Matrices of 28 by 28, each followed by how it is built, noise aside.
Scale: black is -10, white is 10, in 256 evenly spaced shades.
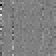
uneven columns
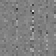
uneven columns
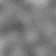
smooth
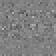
uneven rows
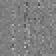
uneven columns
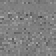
uneven rows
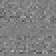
uneven rows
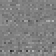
uneven rows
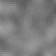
smooth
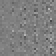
uneven columns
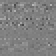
uneven rows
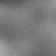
smooth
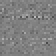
uneven rows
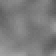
smooth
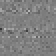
uneven rows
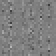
uneven columns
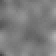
smooth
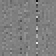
uneven columns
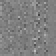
uneven columns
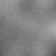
smooth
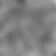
smooth
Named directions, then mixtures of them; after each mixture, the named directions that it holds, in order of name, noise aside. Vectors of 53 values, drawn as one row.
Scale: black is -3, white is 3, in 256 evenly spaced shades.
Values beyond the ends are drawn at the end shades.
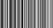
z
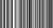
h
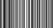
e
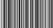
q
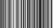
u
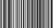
e, q, u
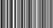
h, z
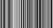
h, q, u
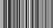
e, h, q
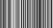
q, u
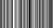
h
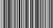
q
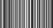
e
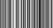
u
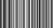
e, u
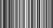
e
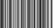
u, z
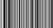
e, q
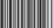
u, z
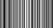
e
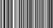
h, q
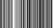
h, u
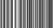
h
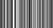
h, z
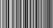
e, z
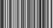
u, z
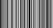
h, q
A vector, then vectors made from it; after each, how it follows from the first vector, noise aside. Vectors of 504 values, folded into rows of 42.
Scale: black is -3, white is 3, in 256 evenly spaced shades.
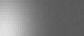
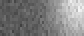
reversed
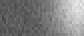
reversed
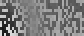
sign-scrambled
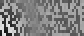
sign-scrambled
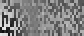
sign-scrambled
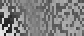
sign-scrambled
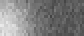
copied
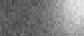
reversed
